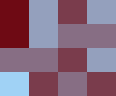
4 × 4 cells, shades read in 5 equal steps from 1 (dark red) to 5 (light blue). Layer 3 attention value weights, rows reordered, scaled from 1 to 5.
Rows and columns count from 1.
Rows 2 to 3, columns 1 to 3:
1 4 3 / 3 3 2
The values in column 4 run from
2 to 4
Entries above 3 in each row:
2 1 1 1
